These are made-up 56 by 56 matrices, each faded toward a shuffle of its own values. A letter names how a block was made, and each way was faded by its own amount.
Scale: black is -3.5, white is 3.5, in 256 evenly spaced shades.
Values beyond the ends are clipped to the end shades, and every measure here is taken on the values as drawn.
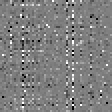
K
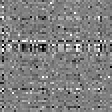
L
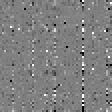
K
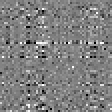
L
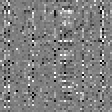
K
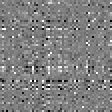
L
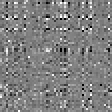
L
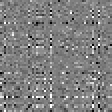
L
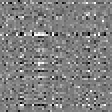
L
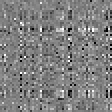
L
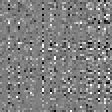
K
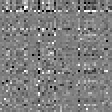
L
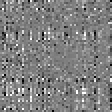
K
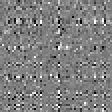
L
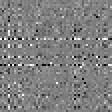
L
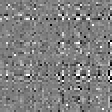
L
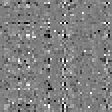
K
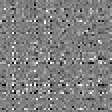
L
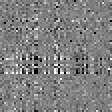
L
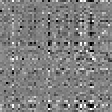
L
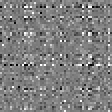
L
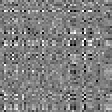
L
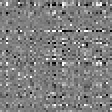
L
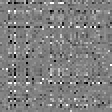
L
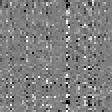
K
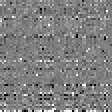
L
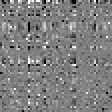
L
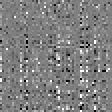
K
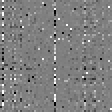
K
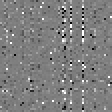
K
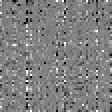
K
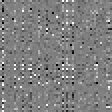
K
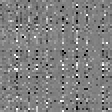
K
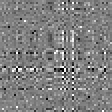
L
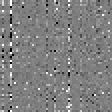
K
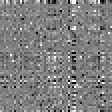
L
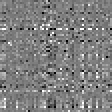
L
